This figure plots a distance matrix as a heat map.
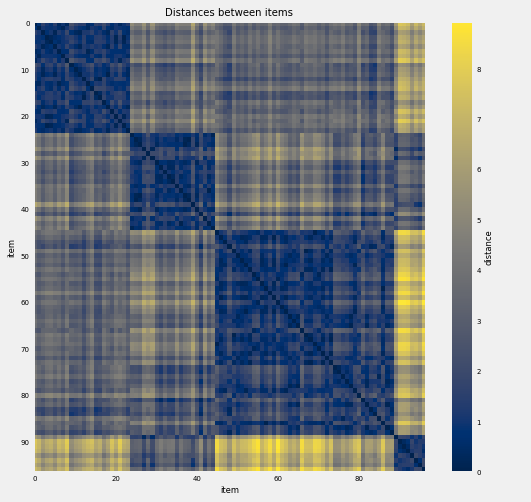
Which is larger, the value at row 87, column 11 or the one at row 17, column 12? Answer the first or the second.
the first
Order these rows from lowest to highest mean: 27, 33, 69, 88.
88, 33, 69, 27
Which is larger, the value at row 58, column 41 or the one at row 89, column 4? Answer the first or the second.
the second
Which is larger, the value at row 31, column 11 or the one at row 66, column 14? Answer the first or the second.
the second
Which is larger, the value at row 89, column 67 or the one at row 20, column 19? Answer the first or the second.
the first
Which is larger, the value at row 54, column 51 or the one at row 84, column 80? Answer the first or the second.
the second
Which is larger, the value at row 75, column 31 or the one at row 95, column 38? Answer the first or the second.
the second
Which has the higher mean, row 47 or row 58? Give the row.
58
